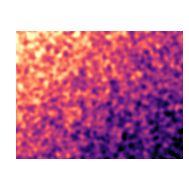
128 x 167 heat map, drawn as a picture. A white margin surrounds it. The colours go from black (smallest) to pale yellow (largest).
Mirror symmetry: none. Ninth with the lowest average: bottom right. Slope: up to the top left. Ninth with the highest average: top left. Grain: blotchy. Stripes: none.
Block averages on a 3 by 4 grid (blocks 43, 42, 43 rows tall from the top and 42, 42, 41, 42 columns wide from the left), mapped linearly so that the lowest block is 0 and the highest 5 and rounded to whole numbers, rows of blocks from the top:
5 4 3 2
4 3 2 1
3 2 0 0
